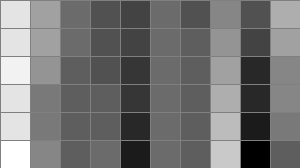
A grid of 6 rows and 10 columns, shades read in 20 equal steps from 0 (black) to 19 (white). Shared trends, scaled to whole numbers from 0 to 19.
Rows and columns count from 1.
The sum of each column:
105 63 44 40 23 48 41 75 19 61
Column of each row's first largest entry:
1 1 1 1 1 1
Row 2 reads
17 12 8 6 5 8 7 11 5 12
